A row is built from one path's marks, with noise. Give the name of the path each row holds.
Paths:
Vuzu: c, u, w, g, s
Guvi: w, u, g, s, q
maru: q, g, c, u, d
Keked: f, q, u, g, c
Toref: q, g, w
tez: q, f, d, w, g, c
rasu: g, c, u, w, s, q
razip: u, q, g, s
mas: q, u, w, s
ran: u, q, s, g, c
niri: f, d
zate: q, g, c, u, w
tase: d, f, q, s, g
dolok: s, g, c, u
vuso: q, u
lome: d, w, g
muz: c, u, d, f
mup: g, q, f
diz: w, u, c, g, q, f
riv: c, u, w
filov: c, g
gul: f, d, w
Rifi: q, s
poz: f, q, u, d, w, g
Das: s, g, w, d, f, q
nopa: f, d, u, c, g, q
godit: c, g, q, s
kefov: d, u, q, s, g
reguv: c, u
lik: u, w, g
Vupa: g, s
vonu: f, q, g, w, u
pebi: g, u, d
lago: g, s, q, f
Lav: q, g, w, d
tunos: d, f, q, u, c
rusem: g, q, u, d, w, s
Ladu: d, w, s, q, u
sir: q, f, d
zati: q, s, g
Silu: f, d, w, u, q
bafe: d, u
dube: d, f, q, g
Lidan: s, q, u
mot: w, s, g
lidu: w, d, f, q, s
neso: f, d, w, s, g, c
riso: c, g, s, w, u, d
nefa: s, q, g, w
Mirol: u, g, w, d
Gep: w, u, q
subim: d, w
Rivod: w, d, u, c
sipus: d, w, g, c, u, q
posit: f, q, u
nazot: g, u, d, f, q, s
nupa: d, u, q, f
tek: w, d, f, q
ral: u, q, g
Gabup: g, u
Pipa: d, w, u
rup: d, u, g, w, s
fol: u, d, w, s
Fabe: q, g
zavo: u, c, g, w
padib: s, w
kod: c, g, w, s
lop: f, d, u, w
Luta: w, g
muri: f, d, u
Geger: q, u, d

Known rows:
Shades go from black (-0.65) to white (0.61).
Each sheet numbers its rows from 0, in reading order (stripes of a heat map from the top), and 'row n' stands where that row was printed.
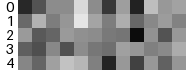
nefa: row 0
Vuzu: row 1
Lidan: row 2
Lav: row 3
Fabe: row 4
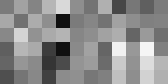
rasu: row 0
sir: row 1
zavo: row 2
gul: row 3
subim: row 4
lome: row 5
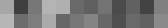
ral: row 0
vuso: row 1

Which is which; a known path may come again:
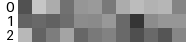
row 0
neso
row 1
mas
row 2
vuso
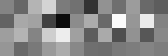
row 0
mup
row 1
gul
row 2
dolok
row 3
Gabup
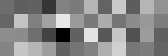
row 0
Mirol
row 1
Vuzu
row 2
Silu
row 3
tez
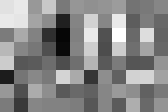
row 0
reguv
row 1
muz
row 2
lop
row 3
muri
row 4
Geger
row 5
mot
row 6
dube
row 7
tase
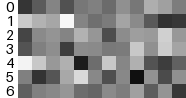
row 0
Das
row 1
Keked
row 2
Luta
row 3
lome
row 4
tunos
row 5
razip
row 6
vonu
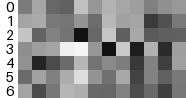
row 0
riso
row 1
sipus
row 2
nupa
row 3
godit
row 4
kefov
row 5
rasu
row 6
ral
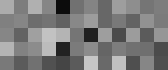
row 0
sir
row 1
Gep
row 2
Fabe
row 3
posit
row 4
poz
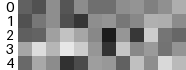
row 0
Lav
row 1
lidu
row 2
lago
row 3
filov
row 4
subim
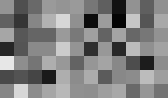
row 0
Lidan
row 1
zati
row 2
pebi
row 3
nefa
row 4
maru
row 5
rup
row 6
zavo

